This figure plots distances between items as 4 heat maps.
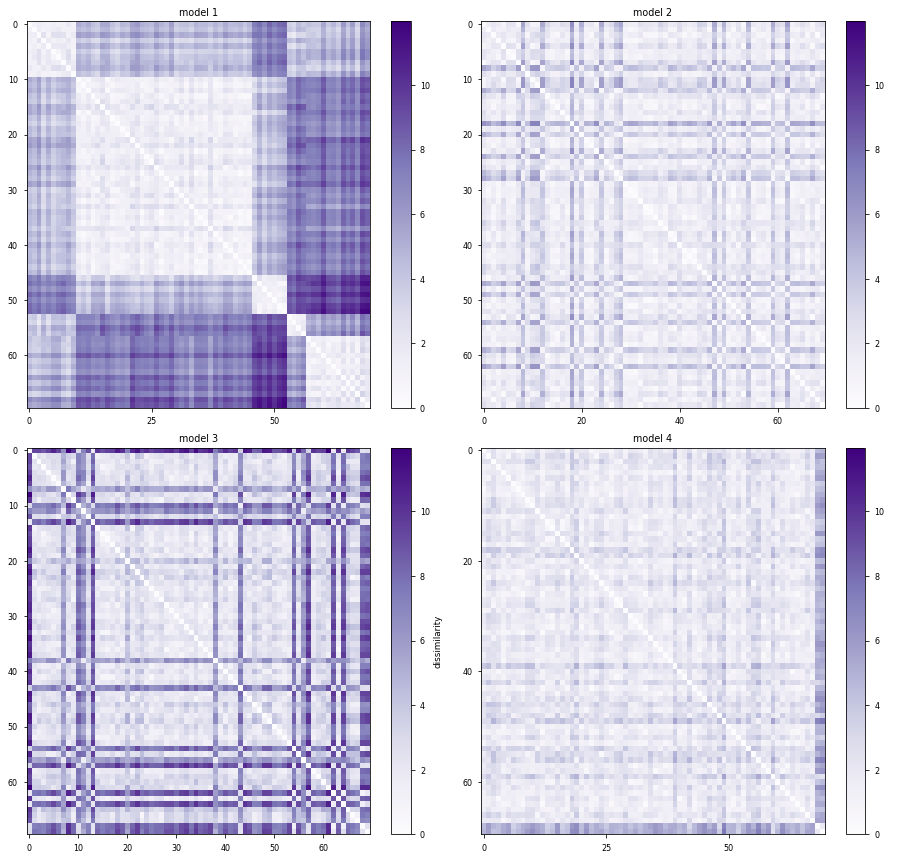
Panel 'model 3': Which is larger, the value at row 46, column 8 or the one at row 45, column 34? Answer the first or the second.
the first
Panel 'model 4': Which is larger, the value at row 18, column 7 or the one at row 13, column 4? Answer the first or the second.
the first
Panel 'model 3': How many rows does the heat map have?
70
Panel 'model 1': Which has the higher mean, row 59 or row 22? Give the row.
59
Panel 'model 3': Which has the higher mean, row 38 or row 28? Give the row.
38
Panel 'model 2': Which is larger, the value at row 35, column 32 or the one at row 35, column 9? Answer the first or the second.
the first
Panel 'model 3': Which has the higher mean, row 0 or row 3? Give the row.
0
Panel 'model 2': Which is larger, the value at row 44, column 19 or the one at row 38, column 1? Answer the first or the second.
the first
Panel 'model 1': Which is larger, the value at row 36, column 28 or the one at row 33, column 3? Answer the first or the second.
the second
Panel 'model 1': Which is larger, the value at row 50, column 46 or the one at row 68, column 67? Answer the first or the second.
the second
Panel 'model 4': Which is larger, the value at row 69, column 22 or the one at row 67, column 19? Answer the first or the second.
the first
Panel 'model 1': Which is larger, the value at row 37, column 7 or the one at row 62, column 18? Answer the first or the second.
the second
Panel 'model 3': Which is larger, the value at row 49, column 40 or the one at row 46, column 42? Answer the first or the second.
the second
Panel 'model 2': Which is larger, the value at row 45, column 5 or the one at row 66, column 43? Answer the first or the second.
the first
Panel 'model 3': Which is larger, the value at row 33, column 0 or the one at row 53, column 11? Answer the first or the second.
the first
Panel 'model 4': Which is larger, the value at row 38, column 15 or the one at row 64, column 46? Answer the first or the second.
the second
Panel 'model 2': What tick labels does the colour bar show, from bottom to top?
0, 2, 4, 6, 8, 10
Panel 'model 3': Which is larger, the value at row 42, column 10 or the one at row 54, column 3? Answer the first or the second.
the first
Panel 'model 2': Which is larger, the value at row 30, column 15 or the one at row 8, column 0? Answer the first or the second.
the second
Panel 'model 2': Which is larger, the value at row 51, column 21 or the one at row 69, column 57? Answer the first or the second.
the second
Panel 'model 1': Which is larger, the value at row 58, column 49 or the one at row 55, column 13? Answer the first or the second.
the first
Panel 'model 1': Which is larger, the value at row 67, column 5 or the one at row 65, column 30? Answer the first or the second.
the second
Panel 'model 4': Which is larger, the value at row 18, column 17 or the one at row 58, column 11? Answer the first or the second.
the first
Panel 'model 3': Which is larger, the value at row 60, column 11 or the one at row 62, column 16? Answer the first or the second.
the second
